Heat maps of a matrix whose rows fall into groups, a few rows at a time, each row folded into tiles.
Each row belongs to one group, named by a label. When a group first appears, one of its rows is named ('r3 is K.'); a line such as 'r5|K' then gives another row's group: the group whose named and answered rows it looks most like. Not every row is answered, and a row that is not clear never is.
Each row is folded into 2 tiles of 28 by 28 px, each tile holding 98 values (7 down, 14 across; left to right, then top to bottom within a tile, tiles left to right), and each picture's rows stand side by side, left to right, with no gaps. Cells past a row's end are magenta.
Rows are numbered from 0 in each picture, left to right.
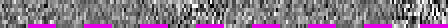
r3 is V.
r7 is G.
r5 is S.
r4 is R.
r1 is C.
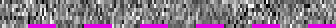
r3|C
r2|R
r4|V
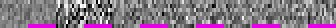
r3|S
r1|V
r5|G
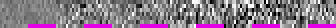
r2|R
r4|V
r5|G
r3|G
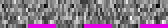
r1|C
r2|S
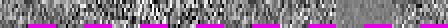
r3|V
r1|V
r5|R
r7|R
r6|S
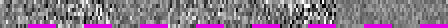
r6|R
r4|C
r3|R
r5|V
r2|S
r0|S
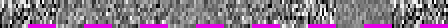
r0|V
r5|G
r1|R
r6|C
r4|S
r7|V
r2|S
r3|R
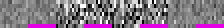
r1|V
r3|S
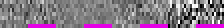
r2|R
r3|V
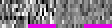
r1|S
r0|G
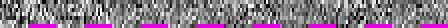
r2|R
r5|C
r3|R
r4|V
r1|G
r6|V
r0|G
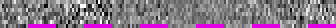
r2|S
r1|V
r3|R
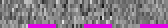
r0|G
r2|R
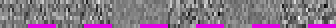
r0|C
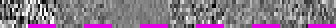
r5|C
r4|R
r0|G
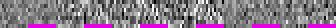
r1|G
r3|G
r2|G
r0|S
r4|V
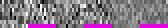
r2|C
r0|G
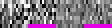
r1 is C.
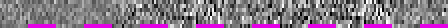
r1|R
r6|G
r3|G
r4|S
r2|V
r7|R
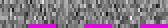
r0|C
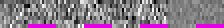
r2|G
